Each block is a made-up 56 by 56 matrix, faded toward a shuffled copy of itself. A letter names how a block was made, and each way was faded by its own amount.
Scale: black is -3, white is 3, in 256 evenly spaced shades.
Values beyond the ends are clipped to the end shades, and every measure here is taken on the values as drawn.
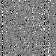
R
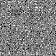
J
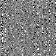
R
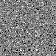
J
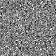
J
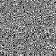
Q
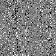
R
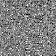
J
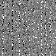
R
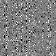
R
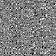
Q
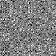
Q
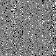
R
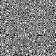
Q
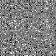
Q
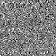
J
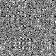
J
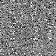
J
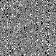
R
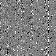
R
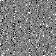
R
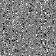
R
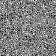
J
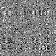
Q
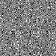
Q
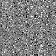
J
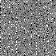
R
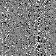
R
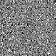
J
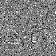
J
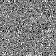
J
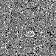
J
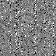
R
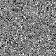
J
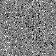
R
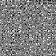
Q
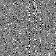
R
